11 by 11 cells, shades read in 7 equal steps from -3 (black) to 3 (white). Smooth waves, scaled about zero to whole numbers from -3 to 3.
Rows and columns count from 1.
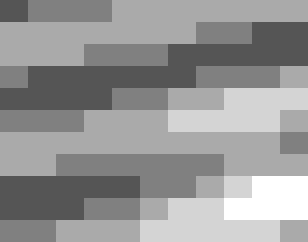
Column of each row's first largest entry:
5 1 1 11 9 7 1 1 10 9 6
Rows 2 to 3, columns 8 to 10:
0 0 -1 | -1 -1 -1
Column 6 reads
1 1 0 -1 0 1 1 0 0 1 2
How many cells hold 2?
15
